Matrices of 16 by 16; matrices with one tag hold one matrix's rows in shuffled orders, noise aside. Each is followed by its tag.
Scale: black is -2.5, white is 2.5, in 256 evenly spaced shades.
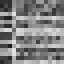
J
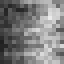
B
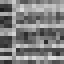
J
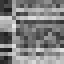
J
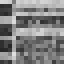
J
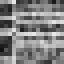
J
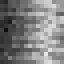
B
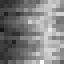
B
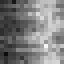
B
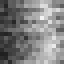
B
